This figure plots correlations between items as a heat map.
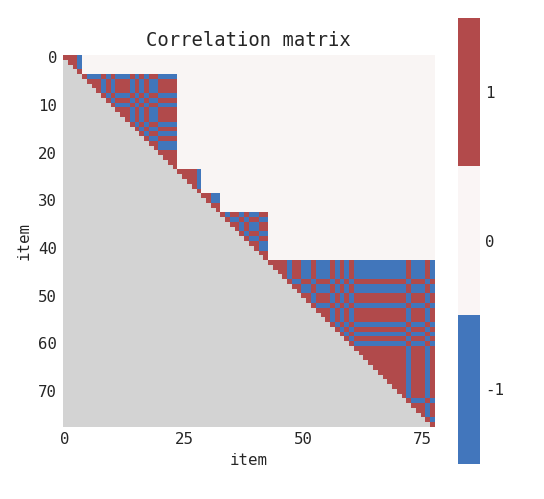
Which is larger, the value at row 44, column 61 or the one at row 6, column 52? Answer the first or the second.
the second
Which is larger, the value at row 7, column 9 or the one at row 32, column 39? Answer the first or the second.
the first
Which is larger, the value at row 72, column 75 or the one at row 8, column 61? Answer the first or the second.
the second
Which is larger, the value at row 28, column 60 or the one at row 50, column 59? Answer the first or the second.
the second
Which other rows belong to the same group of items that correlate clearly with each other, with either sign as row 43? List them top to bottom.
44, 45, 46, 47, 48, 49, 50, 51, 52, 53, 54, 55, 56, 57, 58, 59, 60, 61, 62, 63, 64, 65, 66, 67, 68, 69, 70, 71, 72, 73, 74, 75, 76, 77
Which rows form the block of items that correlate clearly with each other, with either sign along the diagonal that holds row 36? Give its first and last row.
33 to 42
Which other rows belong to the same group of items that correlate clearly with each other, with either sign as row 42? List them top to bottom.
33, 34, 35, 36, 37, 38, 39, 40, 41
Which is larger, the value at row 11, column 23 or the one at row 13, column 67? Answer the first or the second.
the first
